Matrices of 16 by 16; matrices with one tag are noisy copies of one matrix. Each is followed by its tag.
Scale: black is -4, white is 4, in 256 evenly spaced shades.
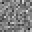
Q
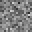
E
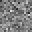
E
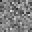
E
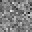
E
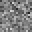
E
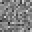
Q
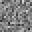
Q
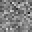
E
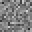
Q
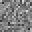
Q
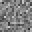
Q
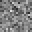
E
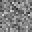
E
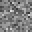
E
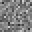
Q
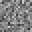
Q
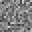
Q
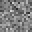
E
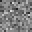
E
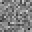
Q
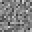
Q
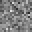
E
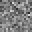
E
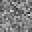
E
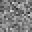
E
